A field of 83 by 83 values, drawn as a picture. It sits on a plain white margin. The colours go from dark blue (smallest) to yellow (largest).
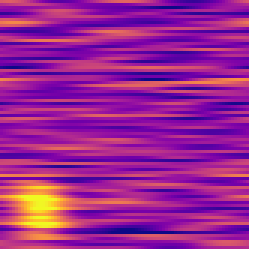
A single bump stands in the bottom left. The bottom left is the ninth with the highest average. Streaks run across, left to right. Neither half mirrors the other.
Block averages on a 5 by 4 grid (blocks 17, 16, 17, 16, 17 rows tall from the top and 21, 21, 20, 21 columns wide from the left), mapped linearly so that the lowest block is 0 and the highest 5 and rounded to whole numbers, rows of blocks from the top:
1101 | 0101 | 1110 | 3111 | 5111
